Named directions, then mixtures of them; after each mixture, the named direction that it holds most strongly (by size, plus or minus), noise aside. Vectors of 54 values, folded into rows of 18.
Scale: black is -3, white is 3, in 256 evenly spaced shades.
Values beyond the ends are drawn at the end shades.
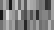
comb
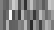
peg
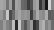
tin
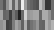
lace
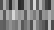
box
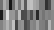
comb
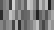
tin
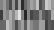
lace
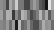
tin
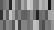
tin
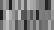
comb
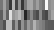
lace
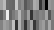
tin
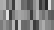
tin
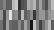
peg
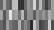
box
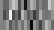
peg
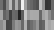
lace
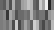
tin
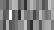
peg
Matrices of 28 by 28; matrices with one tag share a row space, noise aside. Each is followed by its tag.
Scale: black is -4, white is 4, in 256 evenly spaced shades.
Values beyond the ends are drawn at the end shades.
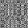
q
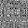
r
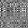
r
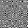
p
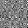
p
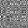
r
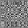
q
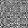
r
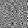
p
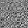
q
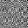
p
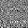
r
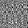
p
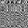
q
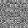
r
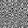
p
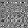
q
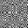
p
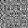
r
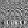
q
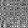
r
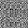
r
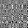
p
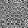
q
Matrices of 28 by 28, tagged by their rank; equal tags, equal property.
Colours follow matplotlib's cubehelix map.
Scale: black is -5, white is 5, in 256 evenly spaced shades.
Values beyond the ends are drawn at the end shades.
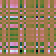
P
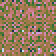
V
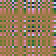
P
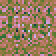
V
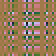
P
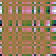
P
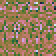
V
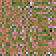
V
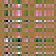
P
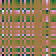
P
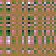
P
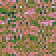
V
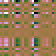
P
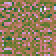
V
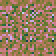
V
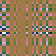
P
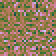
V
